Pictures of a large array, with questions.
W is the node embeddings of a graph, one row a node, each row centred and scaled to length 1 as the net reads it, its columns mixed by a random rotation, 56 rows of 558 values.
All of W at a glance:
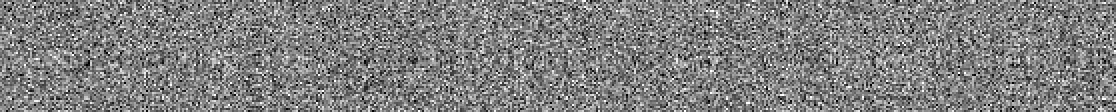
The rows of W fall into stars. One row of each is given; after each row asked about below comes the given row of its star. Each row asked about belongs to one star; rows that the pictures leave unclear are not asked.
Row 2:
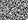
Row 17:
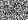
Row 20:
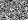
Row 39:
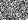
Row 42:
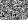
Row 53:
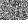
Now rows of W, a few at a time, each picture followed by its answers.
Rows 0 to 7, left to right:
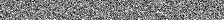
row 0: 42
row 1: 39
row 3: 42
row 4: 53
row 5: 20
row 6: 39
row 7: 20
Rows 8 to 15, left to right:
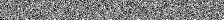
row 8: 17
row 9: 39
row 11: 17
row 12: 2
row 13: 42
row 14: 53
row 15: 20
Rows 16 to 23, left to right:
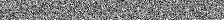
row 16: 39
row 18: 53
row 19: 17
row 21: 53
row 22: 17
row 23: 39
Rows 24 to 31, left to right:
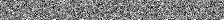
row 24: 42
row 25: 2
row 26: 2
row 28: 20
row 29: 20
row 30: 17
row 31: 2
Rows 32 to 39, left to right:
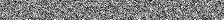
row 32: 53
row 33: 53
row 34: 42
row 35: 20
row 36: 42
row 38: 42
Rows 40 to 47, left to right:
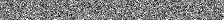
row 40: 42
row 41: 53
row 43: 17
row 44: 2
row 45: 53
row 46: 20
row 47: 53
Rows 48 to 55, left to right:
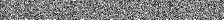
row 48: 39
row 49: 39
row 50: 2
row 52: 42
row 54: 39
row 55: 53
